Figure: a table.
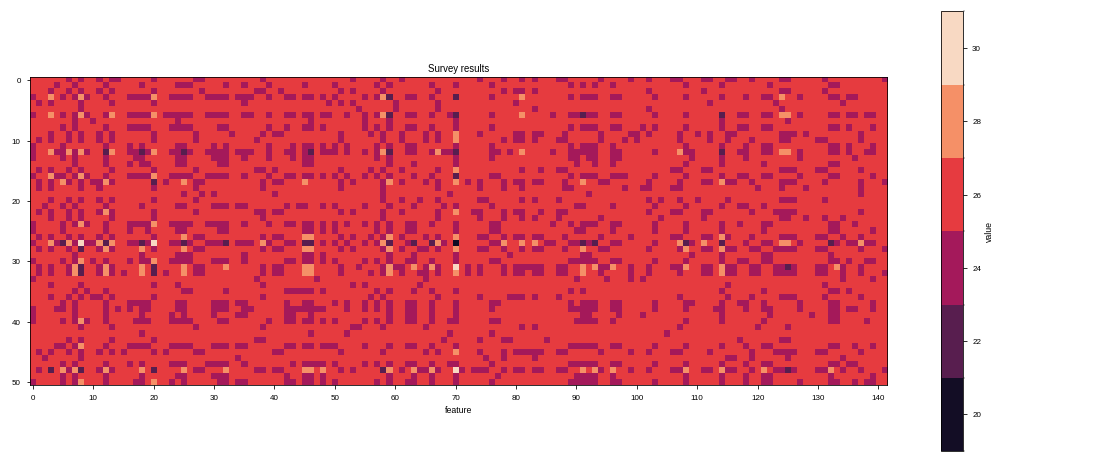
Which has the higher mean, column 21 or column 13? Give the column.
21
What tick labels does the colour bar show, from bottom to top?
20, 22, 24, 26, 28, 30
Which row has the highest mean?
42
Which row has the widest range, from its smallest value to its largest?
27
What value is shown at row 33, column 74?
26
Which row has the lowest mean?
27
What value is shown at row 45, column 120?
26
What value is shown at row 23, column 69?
26
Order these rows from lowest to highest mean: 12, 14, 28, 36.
12, 28, 36, 14
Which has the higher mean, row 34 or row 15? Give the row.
34
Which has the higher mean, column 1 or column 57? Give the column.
1
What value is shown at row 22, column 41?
24
